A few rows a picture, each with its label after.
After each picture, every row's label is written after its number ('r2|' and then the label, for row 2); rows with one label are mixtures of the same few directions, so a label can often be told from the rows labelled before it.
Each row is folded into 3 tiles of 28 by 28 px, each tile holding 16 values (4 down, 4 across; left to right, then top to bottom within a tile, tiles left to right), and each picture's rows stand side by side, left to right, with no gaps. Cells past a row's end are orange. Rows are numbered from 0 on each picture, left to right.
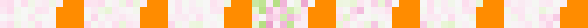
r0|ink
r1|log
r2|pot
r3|ink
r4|log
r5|pot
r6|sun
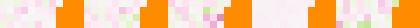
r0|log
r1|sun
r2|sun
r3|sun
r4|pot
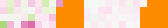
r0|pot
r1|log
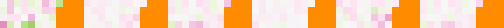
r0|pot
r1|sun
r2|pot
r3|pot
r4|sun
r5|pot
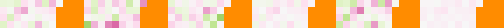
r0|log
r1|pot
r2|sun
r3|log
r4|log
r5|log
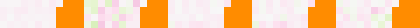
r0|log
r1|ink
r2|pot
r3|pot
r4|sun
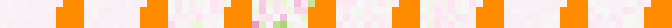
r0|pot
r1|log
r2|pot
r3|pot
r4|log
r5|ink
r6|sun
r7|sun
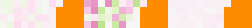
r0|ink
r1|ink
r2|sun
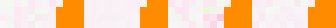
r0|ink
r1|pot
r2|sun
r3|log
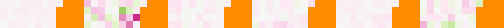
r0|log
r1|sun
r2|ink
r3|pot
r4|sun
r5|pot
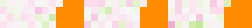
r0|sun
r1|log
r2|pot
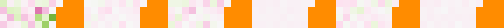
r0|sun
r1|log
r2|log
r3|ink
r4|log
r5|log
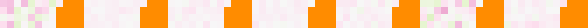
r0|ink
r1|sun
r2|log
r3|pot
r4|log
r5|log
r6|pot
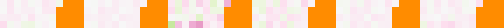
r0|pot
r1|ink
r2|pot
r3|ink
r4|ink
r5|pot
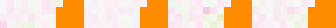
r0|pot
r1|sun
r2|sun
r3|sun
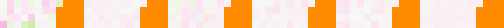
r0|pot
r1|sun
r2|ink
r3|log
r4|ink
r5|ink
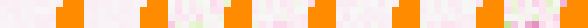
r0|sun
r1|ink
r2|pot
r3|pot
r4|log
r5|pot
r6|pot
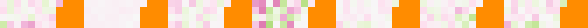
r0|pot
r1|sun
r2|ink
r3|ink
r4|pot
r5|sun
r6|pot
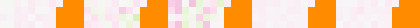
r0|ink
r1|sun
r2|ink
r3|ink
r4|log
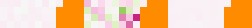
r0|log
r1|sun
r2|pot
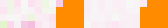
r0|pot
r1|pot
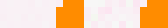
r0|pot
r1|log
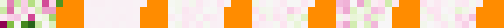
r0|pot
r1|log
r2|ink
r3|sun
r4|ink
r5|sun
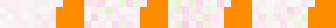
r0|sun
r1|log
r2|ink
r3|sun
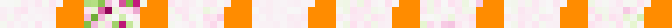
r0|log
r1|log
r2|sun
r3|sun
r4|ink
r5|pot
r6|ink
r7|sun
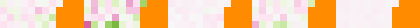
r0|sun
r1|pot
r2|sun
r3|pot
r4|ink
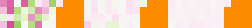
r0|ink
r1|pot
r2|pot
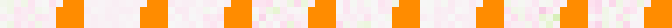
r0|ink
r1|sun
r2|sun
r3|log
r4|pot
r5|ink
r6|sun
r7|ink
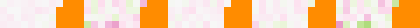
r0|sun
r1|pot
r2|log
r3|pot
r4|pot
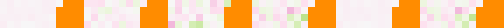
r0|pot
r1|log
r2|pot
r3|sun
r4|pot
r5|sun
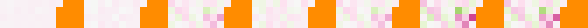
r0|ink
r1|ink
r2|sun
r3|ink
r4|sun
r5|sun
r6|sun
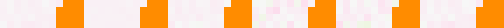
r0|pot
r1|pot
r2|pot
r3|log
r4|pot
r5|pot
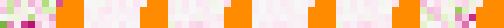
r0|pot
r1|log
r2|pot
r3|pot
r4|pot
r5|sun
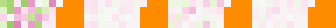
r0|ink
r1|ink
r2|log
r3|log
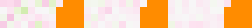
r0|log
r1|log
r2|pot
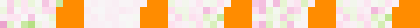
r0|pot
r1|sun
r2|sun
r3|ink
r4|sun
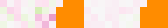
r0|sun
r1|sun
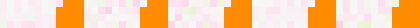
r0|pot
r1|log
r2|log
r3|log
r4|pot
